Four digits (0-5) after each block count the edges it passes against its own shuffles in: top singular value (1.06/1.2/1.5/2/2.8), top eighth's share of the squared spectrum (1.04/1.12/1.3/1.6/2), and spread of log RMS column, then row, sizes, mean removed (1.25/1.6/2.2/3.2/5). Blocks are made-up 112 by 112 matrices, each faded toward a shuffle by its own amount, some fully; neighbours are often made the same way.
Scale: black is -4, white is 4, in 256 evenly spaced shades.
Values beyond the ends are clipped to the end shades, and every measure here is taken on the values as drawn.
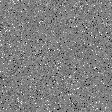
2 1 0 0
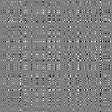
5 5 4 4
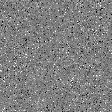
3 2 1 0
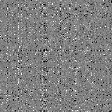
4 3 2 2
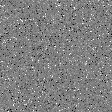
1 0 0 0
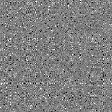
4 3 2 2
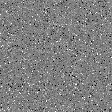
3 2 0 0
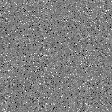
3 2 1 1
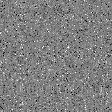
3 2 1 0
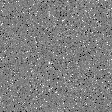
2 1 0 0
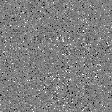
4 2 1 1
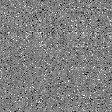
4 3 1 1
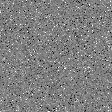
2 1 0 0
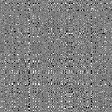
5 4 3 3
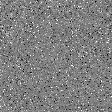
3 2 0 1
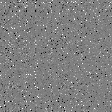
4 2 1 1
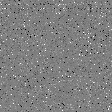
2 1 0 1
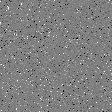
0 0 0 0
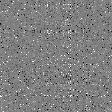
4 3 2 1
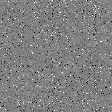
3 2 1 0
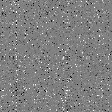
4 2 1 1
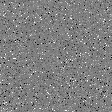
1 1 0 0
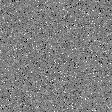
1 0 0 0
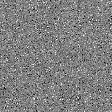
3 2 1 0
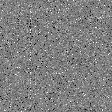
3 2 1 0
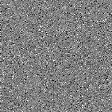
4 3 2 1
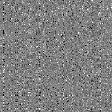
4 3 3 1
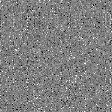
4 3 2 1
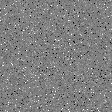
1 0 0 0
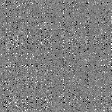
2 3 3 3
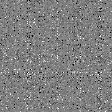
2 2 2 2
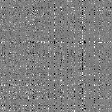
3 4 4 3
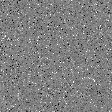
1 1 1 0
